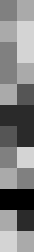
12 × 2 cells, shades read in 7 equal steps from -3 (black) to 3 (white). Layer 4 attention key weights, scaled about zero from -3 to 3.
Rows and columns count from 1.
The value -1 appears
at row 5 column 2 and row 7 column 1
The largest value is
2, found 4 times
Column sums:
0 -1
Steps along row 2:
up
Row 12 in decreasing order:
2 1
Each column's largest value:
2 2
